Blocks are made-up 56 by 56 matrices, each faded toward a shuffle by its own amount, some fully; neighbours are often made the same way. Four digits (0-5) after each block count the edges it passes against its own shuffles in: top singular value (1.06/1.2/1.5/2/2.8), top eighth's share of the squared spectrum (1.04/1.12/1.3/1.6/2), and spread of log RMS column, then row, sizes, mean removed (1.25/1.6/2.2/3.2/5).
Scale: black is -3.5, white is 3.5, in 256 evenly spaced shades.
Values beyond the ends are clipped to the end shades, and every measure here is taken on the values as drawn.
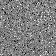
0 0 0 0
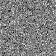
2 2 0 0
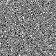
2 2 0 0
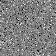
0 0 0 0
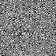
3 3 0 1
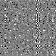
4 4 2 2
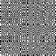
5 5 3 3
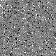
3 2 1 0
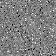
2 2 1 0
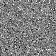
0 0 0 0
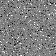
0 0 0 0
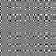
5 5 4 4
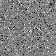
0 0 0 0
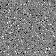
0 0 0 0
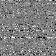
2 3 0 3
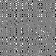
5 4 3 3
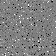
2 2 0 1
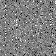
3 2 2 0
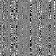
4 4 4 1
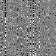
4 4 3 0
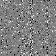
3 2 2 0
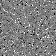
1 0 0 0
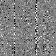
3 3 3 0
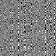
4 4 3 1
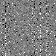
3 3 2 0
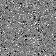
1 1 0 0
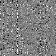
3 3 2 0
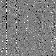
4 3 2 0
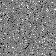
1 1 0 0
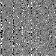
3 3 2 0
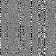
4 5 4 1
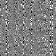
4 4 3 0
